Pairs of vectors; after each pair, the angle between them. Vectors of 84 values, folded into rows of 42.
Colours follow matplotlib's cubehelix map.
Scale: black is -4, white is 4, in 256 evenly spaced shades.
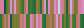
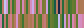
partly opposed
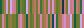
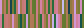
nearly opposite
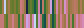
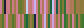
nearly opposite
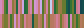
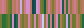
orthogonal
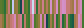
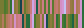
nearly parallel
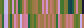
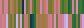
partly aligned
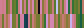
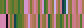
orthogonal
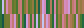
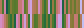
partly opposed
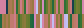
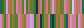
nearly opposite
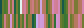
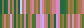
nearly parallel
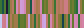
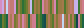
nearly opposite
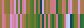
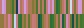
partly aligned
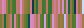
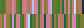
nearly opposite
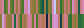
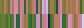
partly opposed
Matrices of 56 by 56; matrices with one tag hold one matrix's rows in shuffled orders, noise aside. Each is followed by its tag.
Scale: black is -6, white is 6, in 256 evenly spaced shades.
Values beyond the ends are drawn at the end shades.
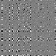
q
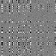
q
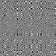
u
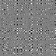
u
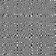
u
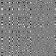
q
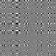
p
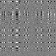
p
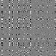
q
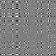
p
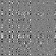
q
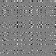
u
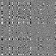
q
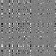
q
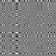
p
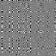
q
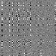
q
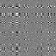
p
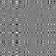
p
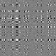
p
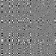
q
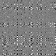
u
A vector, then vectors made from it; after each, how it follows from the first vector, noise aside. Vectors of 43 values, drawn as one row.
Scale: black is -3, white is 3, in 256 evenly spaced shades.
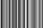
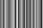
reversed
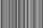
shrunk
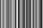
reversed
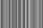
shrunk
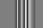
partly zeroed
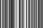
sign-scrambled
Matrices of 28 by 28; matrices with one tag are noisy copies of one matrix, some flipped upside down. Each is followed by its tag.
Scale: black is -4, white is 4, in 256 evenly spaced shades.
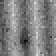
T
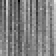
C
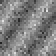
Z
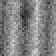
T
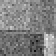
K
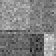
K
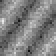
Z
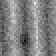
T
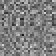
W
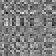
W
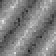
Z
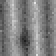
T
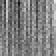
C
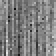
C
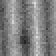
T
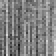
C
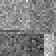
K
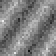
Z
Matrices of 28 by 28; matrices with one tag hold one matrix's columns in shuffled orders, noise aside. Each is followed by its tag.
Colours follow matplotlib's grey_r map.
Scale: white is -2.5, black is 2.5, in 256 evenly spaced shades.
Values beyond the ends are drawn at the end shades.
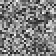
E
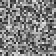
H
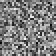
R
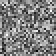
E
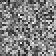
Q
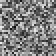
H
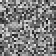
E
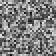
E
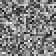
H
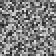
R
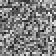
H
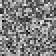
H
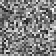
E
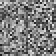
E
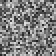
H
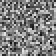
R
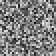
H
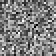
Q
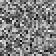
E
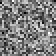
E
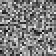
Q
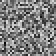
E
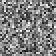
E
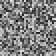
H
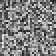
Q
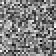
E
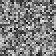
Q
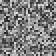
H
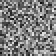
R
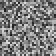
R
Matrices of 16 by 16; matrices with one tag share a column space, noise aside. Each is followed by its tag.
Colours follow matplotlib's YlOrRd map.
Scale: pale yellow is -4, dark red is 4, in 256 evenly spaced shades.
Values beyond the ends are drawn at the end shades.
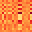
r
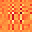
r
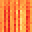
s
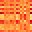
r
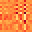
r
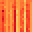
s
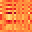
r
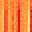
s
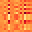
r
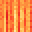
s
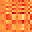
r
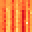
s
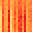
s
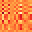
r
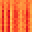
s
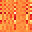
r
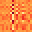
r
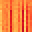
s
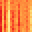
s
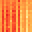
s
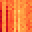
s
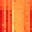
s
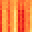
s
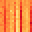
s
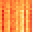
s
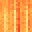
s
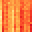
s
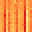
s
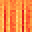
s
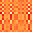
r
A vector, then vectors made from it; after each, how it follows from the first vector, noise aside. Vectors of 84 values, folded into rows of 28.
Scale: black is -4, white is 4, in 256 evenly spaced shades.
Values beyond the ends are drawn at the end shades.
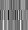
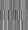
shrunk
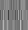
shrunk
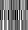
scaled up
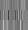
shrunk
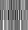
copied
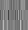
shrunk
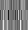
copied
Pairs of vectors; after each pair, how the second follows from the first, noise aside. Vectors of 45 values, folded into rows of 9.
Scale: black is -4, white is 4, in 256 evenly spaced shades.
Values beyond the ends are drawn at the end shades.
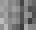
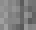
shrunk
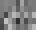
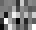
scaled up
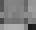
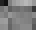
reversed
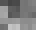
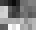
scaled up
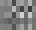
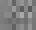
shrunk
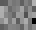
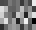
scaled up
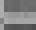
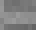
shrunk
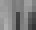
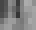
reversed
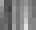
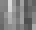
reversed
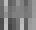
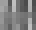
reversed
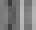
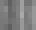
shrunk
